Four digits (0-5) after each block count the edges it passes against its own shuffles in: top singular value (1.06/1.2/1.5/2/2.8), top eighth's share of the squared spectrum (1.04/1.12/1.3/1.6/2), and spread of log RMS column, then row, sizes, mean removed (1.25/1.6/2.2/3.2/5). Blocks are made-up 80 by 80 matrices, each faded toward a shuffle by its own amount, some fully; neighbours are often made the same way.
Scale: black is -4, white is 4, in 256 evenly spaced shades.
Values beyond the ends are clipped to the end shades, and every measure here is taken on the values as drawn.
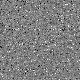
1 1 0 1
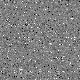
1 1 0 1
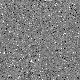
0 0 0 0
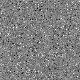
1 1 0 1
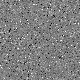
0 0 0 0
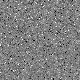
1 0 0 0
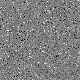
1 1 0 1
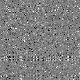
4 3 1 2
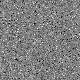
0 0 0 0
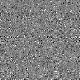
4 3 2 2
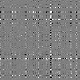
5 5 3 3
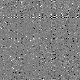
4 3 2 2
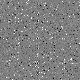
3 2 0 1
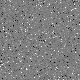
0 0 0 0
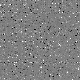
3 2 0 1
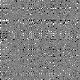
4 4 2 2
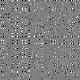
5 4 2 3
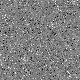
1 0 0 0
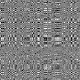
5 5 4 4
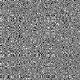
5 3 2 2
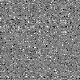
4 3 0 1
